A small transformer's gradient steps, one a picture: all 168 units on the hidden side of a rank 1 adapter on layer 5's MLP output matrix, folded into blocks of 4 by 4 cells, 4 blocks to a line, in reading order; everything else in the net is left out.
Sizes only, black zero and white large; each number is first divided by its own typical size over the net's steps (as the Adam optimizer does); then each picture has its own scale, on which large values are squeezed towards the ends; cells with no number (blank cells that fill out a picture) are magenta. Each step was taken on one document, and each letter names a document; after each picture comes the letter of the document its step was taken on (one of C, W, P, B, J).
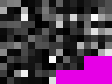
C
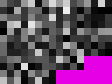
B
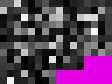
C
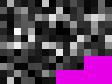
C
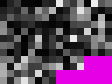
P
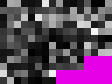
C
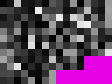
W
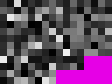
W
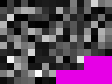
P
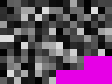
W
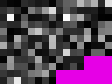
P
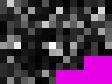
C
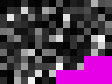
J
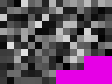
B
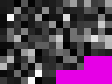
J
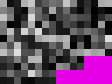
B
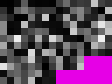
P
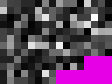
C
